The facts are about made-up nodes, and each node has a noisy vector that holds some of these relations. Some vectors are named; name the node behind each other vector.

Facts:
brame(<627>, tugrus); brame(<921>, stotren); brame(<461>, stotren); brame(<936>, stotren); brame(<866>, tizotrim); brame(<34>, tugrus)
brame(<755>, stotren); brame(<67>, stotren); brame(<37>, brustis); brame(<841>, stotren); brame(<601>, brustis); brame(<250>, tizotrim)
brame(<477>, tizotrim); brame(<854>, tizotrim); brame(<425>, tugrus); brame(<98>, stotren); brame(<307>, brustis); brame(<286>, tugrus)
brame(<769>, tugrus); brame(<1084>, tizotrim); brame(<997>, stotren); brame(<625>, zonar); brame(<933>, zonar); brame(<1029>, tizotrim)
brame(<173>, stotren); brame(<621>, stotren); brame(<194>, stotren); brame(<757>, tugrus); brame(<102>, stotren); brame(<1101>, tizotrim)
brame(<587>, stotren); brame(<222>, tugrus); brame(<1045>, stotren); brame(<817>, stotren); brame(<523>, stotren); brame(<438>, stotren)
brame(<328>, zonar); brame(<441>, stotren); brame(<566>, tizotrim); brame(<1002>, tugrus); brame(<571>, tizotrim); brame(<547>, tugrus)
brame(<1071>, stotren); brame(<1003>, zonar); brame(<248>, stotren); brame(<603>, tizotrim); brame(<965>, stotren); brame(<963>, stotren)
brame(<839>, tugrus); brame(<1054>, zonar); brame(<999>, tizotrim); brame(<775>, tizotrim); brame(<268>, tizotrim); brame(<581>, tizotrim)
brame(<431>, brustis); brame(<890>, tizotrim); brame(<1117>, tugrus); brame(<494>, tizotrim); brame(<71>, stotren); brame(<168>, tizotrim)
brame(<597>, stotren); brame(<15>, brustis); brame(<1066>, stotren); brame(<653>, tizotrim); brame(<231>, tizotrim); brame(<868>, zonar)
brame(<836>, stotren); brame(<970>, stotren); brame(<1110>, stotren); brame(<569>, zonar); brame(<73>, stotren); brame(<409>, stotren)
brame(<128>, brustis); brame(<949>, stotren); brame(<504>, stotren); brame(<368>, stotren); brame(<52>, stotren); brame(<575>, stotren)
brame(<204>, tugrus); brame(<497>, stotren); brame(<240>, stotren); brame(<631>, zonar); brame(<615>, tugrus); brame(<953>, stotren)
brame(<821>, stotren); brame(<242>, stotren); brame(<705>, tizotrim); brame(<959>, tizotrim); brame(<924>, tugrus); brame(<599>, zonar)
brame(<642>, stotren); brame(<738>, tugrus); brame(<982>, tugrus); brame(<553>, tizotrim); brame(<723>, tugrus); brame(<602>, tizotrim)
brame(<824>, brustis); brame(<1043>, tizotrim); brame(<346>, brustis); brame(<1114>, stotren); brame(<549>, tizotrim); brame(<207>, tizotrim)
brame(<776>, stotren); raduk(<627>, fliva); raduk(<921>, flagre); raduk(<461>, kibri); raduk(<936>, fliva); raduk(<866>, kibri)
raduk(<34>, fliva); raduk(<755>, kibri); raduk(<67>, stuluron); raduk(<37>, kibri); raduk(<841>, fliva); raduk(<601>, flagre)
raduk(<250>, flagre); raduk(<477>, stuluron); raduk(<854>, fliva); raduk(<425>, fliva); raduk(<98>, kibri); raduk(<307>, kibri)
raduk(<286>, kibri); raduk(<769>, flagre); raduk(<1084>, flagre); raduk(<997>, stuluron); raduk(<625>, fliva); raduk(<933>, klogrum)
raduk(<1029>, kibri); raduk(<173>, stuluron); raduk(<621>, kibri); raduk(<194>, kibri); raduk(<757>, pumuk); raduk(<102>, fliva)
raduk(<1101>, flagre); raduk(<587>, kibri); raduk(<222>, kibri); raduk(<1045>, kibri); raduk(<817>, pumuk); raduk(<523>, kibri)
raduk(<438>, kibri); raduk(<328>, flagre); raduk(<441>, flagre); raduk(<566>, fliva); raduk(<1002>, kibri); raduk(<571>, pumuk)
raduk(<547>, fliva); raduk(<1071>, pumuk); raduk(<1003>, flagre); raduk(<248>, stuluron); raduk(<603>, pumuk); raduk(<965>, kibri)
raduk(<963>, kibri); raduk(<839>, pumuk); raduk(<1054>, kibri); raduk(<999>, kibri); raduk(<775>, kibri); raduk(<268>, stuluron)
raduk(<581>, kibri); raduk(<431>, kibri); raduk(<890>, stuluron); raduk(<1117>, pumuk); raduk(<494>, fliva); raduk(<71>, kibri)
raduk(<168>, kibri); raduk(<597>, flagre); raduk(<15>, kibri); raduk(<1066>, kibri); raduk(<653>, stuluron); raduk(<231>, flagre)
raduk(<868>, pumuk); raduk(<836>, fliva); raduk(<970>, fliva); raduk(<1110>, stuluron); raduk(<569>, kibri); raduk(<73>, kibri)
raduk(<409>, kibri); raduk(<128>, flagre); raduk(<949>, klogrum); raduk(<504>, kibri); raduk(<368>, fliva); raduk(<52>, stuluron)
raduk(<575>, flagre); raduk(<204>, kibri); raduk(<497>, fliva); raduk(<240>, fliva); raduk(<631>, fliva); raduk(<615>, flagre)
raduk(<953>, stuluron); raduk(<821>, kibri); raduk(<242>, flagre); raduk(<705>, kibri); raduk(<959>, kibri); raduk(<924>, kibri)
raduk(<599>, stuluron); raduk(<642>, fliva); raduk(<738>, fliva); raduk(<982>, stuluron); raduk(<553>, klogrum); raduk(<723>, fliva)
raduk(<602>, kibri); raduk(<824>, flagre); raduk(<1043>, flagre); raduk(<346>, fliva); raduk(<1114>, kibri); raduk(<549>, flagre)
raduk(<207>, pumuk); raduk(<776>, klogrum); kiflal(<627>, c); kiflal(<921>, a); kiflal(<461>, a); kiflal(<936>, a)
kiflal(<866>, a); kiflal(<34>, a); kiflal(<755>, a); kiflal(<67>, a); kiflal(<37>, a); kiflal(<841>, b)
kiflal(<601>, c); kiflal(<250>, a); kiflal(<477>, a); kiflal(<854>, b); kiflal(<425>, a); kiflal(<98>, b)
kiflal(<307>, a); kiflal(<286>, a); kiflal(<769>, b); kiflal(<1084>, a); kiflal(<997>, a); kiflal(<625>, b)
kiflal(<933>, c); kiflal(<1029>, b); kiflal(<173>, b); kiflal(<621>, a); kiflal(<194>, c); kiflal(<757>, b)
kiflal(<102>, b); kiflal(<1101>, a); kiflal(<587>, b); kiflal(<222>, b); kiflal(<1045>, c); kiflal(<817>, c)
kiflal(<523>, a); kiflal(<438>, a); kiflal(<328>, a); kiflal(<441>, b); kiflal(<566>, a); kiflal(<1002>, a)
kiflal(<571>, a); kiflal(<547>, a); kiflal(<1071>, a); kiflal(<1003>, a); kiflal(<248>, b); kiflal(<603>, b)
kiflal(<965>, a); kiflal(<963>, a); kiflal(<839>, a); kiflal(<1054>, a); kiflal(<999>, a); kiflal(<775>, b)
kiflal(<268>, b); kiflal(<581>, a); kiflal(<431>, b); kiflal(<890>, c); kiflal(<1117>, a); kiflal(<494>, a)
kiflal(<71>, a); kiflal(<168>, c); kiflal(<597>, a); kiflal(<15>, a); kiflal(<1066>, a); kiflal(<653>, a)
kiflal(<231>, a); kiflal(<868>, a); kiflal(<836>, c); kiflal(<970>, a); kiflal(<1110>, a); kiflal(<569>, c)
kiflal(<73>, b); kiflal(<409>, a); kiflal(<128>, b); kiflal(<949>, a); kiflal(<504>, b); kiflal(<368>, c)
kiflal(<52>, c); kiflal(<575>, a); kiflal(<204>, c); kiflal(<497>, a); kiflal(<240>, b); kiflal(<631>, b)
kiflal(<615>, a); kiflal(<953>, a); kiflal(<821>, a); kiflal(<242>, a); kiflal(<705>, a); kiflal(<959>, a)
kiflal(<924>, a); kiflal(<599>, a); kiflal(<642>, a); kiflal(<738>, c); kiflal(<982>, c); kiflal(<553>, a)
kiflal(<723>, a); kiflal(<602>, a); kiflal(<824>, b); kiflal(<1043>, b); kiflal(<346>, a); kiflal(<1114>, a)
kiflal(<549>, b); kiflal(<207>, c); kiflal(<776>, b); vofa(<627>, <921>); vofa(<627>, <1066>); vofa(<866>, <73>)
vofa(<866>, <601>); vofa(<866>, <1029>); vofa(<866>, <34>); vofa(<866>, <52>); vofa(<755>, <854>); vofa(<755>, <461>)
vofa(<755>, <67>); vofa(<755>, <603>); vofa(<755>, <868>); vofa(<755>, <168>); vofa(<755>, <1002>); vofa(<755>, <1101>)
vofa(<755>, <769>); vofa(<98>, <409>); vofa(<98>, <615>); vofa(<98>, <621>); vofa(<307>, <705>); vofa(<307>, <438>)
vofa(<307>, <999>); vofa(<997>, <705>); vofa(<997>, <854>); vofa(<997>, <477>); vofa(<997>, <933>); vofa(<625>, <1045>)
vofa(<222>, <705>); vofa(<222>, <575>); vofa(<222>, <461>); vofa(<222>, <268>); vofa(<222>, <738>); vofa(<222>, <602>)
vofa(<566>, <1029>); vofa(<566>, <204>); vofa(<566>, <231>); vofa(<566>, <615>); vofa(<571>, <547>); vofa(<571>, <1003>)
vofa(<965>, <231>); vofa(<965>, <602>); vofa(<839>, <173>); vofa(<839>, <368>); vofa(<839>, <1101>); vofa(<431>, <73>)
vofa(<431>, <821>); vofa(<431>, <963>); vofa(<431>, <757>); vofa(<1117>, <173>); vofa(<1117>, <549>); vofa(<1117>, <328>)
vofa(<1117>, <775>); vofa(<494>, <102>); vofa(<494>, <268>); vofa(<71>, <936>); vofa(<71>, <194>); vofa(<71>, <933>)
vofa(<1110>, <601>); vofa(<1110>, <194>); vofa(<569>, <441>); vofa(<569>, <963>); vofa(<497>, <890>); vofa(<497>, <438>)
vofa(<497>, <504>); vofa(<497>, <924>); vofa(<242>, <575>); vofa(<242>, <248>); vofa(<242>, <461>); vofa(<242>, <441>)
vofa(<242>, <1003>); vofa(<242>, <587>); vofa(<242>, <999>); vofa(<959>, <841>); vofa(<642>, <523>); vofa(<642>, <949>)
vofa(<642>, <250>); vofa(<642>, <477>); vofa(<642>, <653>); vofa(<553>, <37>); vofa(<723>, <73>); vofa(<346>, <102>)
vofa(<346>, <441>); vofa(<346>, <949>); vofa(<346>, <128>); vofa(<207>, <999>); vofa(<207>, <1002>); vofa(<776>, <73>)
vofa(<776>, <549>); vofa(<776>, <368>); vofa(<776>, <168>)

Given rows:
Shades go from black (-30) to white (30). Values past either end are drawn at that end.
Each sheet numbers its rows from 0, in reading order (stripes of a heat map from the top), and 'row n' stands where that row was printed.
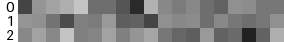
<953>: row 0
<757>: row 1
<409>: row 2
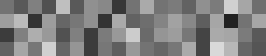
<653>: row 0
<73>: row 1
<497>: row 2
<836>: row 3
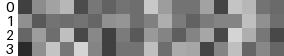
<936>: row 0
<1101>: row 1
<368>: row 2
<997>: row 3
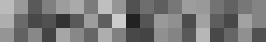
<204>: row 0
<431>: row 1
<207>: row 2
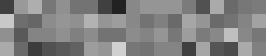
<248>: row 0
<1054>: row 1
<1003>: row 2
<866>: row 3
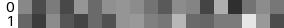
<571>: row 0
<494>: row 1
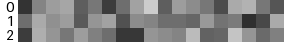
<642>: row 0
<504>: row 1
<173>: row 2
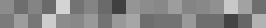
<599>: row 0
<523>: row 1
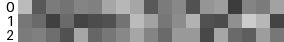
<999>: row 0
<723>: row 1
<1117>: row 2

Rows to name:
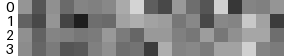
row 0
<307>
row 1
<566>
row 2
<328>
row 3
<824>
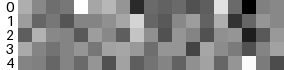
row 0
<933>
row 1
<959>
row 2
<98>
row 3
<924>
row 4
<738>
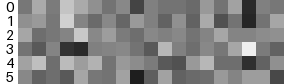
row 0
<817>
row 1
<963>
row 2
<868>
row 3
<854>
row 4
<1045>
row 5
<890>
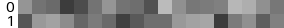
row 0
<549>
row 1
<441>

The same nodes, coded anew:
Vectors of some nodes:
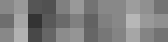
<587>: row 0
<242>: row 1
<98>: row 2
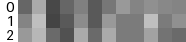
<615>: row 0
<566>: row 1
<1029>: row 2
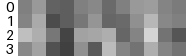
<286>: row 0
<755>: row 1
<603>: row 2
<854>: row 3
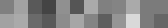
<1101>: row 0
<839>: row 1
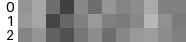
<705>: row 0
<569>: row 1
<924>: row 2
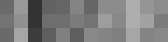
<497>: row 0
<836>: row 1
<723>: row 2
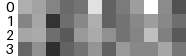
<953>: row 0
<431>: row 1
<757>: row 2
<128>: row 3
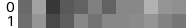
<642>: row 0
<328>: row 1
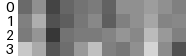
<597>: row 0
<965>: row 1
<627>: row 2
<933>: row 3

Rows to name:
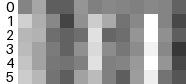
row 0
<73>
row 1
<268>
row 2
<997>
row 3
<173>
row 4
<982>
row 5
<553>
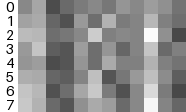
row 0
<194>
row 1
<168>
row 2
<52>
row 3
<866>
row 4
<1043>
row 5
<949>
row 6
<776>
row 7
<207>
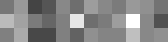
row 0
<769>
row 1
<599>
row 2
<494>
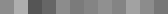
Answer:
<204>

